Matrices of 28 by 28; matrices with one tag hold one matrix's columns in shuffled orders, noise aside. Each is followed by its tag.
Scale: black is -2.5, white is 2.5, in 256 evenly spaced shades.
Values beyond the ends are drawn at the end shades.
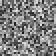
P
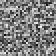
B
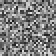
B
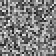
P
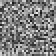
B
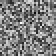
P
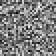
B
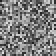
P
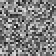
B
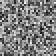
P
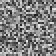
B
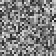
P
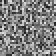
P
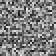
B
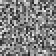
P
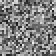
P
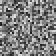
P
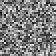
B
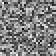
B
